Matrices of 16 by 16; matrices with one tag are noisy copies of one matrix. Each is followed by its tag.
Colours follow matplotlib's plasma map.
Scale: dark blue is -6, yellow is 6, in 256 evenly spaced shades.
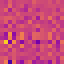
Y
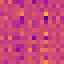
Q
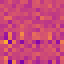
Y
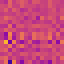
Y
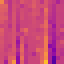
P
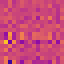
Y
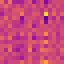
Q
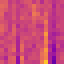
P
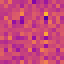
Q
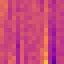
P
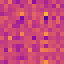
Q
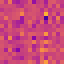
Q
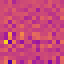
Y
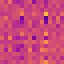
Q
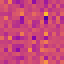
Q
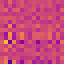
Y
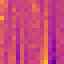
P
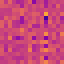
Q
